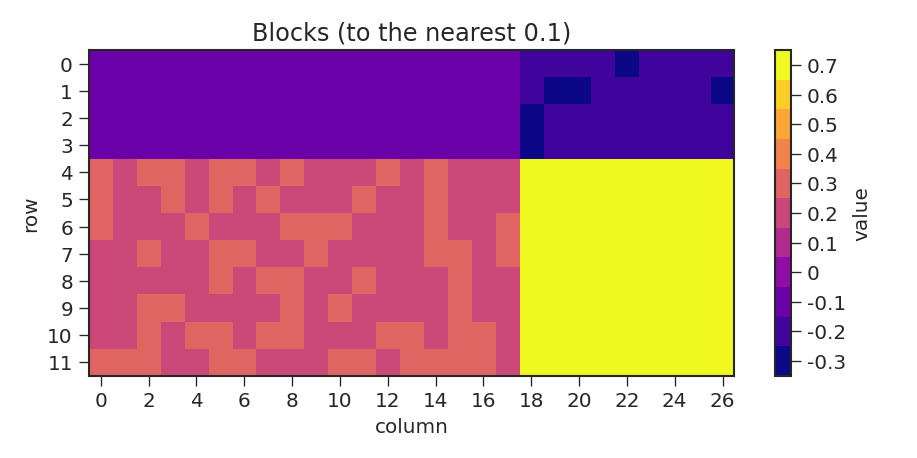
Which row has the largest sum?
11
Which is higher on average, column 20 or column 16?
column 20
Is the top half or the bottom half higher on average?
bottom
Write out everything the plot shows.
Title: Blocks (to the nearest 0.1)
x-axis: column, ticks 0 2 4 6 8 10 12 14 16 18 20 22 24 26
y-axis: row, ticks 0 1 2 3 4 5 6 7 8 9 10 11 (0 at the top)
Colour bar: value, ticks -0.3 -0.2 -0.1 0 0.1 0.2 0.3 0.4 0.5 0.6 0.7
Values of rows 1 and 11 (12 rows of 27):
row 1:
-0.1 -0.1 -0.1 -0.1 -0.1 -0.1 -0.1 -0.1 -0.1 -0.1 -0.1 -0.1 -0.1 -0.1 -0.1 -0.1 -0.1 -0.1 -0.2 -0.3 -0.3 -0.2 -0.2 -0.2 -0.2 -0.2 -0.3
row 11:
0.3 0.3 0.3 0.2 0.2 0.3 0.3 0.2 0.2 0.2 0.3 0.3 0.2 0.3 0.3 0.3 0.3 0.2 0.7 0.7 0.7 0.7 0.7 0.7 0.7 0.7 0.7
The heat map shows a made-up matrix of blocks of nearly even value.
